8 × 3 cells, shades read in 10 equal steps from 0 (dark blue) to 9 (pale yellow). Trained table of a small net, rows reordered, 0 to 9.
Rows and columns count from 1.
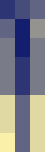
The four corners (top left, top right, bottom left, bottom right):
1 3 9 8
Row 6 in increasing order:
3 8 8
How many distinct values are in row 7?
2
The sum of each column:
41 13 44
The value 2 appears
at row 1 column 2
